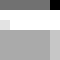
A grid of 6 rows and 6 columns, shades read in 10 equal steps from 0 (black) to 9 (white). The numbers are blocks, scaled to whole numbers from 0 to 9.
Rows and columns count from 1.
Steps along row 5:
same same same same up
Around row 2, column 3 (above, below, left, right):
4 9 9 9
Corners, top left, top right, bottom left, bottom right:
4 0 6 7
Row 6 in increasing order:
6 6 6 6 6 7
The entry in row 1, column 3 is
4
